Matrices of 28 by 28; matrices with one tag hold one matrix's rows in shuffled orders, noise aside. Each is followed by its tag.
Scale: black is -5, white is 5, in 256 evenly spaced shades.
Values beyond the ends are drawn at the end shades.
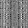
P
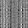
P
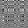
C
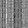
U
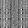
P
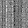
U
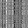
U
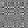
C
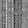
U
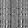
P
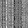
U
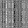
U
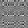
C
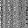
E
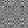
C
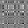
C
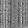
P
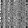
E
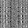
P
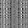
P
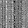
U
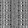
P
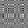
C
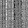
U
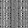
P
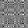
C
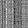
U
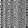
E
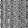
E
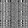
P
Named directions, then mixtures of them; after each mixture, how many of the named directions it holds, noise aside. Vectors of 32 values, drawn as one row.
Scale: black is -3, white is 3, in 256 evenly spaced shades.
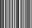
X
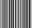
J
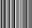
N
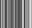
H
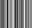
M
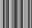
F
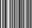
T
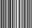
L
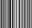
one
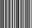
one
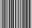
one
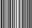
two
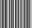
three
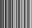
three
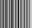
three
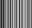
two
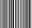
one
